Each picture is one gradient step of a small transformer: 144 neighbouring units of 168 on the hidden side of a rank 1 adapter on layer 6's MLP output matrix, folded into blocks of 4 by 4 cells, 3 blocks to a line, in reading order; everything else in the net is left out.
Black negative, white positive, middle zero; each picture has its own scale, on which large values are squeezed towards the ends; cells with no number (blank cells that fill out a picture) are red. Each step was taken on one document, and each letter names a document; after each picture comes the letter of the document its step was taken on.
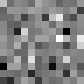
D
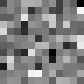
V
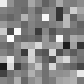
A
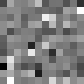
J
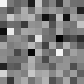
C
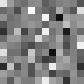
A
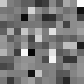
V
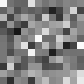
A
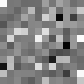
A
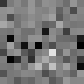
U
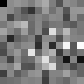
U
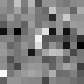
C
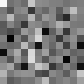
U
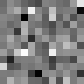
V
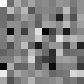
C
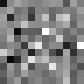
U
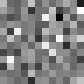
J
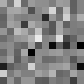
C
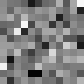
V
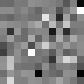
J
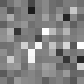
U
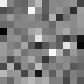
A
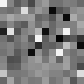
C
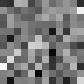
J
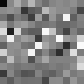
U
